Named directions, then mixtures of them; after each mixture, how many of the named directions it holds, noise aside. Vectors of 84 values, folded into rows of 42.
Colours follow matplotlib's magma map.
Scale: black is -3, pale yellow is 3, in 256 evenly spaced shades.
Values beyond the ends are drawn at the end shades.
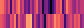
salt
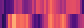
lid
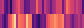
two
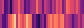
two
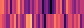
one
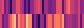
two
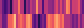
two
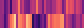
two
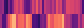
two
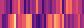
two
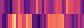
two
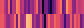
one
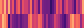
two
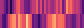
two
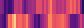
one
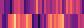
two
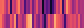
one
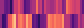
two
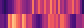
one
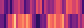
two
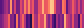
one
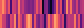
one
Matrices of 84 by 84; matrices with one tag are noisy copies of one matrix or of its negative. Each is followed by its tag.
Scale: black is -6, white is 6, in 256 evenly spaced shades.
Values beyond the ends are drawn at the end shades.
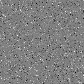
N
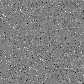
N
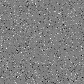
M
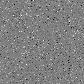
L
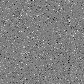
L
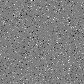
L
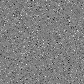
L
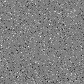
M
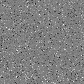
M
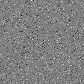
L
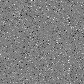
L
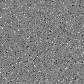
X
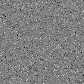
N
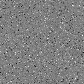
X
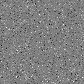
M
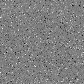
X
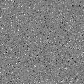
X
